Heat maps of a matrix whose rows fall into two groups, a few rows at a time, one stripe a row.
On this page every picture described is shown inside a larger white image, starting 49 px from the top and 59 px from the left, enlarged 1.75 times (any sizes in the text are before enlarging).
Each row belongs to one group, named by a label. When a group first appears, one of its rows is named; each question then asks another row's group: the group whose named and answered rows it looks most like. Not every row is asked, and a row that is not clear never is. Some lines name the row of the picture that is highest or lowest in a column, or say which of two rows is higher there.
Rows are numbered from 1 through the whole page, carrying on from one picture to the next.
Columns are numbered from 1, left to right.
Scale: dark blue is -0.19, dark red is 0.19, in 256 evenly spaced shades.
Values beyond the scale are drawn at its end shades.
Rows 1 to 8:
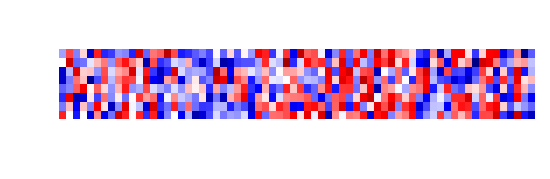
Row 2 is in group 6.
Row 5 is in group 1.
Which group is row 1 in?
6
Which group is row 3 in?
1
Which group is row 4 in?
1
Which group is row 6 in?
6
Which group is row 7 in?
6
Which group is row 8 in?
6
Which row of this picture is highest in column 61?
2
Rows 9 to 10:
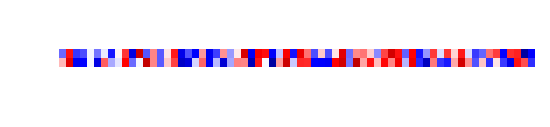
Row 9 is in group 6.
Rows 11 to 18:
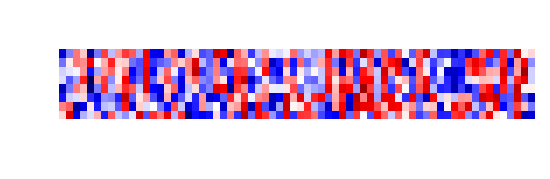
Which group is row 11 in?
1
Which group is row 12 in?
1
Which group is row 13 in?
1
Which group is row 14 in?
1
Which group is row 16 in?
6
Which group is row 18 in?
6
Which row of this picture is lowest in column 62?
12
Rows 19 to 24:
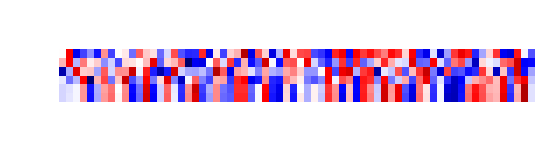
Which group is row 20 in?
6
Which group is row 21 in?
1
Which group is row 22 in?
1
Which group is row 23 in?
1
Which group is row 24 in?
1
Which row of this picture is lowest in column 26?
20
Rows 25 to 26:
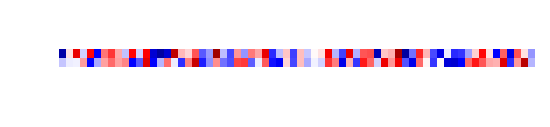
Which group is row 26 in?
1
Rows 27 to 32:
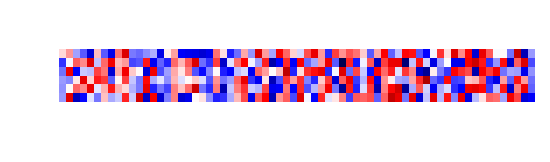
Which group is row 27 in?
6
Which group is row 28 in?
1
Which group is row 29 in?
6
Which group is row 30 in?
1
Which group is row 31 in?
1
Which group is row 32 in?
6
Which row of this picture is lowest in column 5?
27
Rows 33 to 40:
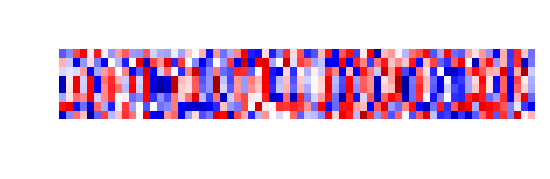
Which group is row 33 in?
1
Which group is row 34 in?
6
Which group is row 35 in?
1
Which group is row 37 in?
1
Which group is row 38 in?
1
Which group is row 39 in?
6
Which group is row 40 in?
1
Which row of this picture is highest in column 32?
39
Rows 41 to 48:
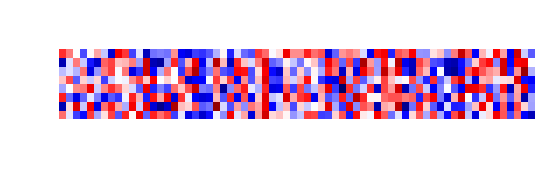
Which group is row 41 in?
6
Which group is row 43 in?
1
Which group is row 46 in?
6
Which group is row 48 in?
6
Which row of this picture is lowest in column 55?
47
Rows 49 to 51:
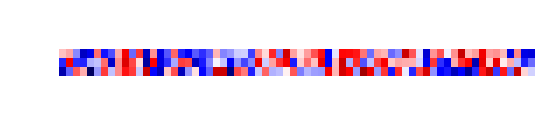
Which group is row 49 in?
6
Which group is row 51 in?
1
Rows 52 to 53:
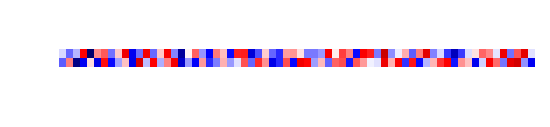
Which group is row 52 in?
1
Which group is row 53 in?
6
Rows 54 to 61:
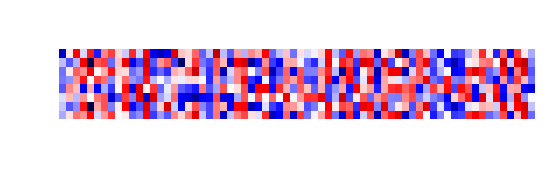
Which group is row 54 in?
1
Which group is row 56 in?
1
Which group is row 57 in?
1
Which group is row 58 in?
6
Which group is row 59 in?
6
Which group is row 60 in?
1
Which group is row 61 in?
1
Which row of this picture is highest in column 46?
59
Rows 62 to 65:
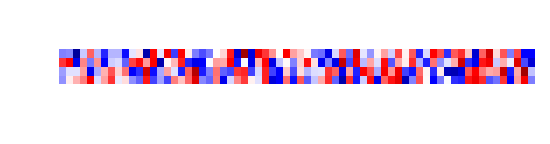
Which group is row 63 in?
6
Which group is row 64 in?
1
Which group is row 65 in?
1
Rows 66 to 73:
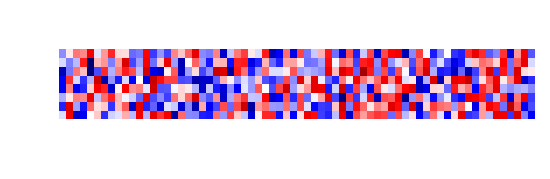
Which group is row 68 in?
1
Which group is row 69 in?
6
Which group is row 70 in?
6
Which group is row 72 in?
6
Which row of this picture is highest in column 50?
70
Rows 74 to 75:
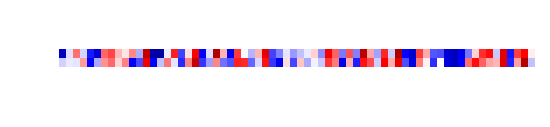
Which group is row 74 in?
1
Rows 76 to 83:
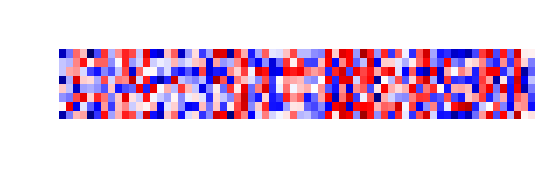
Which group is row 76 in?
1
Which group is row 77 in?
1
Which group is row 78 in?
6
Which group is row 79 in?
1
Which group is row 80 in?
6
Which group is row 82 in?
6
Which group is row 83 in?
1
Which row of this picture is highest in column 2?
82
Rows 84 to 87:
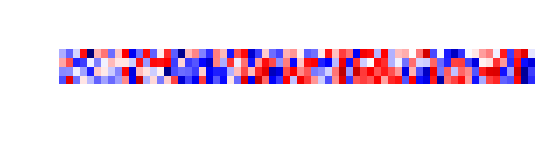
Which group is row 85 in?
6
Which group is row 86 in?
6
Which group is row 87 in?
6
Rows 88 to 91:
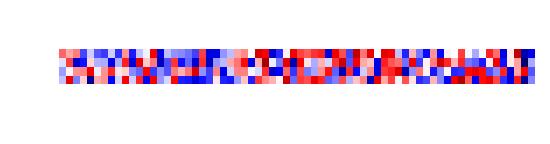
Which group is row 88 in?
6
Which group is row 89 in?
6
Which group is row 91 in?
6
